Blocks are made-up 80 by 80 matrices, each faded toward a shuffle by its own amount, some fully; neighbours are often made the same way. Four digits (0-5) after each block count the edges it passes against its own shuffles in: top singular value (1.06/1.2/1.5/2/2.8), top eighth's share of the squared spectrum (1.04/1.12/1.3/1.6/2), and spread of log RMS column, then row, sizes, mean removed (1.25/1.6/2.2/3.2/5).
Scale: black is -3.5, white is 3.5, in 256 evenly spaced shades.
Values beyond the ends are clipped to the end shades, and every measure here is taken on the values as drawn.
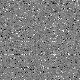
3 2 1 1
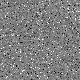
1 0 0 0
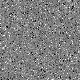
2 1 0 0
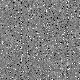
1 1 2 0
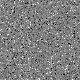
1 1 1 0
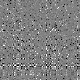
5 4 2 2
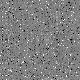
3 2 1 0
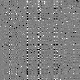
5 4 3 2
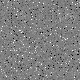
2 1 0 0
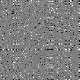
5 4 2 2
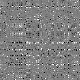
5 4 2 2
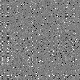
4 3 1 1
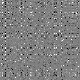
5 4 2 2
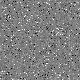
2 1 0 0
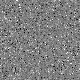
2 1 0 0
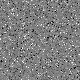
0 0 0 0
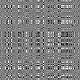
5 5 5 4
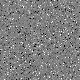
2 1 0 0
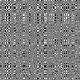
5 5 4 4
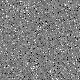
1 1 0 0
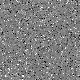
2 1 0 0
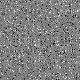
3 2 0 1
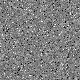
0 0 0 0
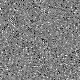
0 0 0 0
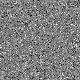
0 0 0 0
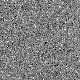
0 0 0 0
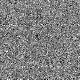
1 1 0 2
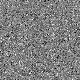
0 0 0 1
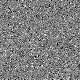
0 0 0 1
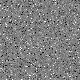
0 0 0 0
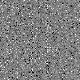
3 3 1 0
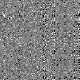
4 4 3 1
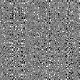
4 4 3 2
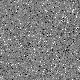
1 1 0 0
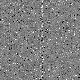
3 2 1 0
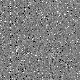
3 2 2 0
